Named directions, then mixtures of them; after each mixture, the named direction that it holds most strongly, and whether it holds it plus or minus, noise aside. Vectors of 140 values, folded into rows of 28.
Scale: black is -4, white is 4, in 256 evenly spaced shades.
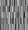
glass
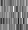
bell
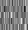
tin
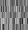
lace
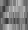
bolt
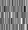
tin, plus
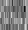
tin, plus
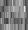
bolt, plus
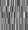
glass, minus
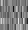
bell, minus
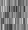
lace, minus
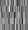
glass, minus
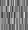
glass, minus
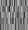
glass, plus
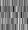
bell, minus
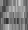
bolt, plus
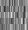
tin, plus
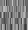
tin, minus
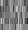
bell, minus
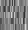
glass, plus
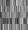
lace, minus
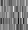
bell, plus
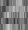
bolt, plus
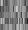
bell, minus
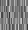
glass, minus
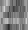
bolt, minus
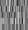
glass, minus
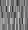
glass, minus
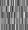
glass, minus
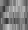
bolt, plus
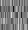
bell, minus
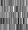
bell, plus
